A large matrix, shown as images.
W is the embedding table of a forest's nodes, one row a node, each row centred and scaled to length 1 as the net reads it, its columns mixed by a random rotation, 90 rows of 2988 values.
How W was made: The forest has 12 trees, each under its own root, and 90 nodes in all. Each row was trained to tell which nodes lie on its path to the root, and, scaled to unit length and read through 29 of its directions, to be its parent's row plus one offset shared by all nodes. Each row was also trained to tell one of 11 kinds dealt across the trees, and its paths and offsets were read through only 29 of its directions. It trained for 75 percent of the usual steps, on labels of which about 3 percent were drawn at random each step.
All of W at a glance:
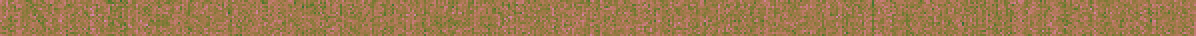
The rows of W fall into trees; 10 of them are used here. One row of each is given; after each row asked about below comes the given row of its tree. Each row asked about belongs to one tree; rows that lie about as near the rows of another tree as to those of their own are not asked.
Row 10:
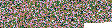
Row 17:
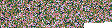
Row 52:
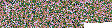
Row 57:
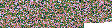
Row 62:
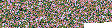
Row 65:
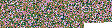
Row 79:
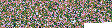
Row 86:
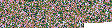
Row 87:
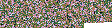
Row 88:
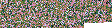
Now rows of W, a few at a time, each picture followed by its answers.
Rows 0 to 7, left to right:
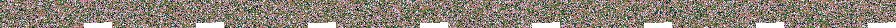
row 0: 62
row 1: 65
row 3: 88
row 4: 79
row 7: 65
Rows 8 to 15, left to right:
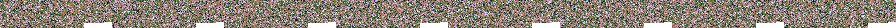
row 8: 52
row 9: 86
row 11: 57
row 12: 79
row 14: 88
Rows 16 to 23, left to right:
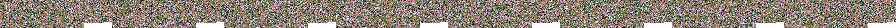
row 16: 52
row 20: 79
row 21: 86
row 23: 65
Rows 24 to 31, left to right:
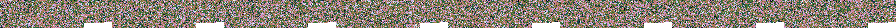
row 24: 86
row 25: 52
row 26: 86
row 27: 62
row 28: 10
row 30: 10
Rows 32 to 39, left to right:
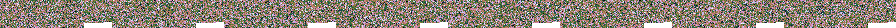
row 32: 86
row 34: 65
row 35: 62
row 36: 88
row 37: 62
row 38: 88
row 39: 86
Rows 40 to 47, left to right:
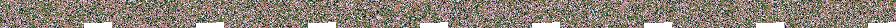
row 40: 79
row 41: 87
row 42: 88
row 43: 52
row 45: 88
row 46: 52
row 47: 86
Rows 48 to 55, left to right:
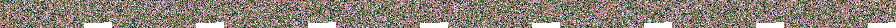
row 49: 10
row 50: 88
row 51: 52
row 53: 88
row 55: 87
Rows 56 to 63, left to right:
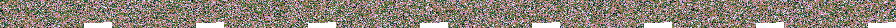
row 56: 86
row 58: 52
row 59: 87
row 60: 86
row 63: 79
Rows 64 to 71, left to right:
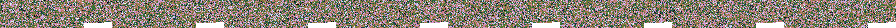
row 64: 52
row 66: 62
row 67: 65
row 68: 52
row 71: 79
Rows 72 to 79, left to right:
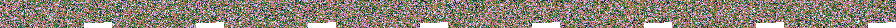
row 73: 10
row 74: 79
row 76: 86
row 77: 52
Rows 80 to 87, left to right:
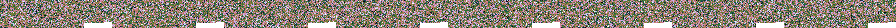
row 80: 57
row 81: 88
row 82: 10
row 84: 88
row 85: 65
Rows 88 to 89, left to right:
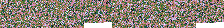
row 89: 79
